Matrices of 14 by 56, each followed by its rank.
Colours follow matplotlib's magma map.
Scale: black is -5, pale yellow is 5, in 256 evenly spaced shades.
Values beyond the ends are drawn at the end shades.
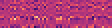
three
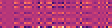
one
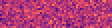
full rank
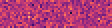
full rank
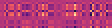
one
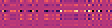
one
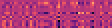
two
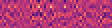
three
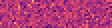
full rank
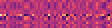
two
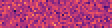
full rank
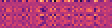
two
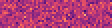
full rank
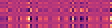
one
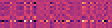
two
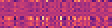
two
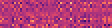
three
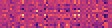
three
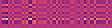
one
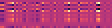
one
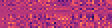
three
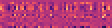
three
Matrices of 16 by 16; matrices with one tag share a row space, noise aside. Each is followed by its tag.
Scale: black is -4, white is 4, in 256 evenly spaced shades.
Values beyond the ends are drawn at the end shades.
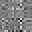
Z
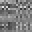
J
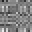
J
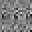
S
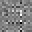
Z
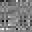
J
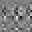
S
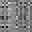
J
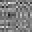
J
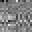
J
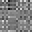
J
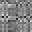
J
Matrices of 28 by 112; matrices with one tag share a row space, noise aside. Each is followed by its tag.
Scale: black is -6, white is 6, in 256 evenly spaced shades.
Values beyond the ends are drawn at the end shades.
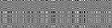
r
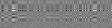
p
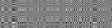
p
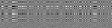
p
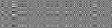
p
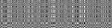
r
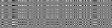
p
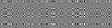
r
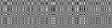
r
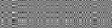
p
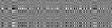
p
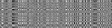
p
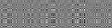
r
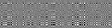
r
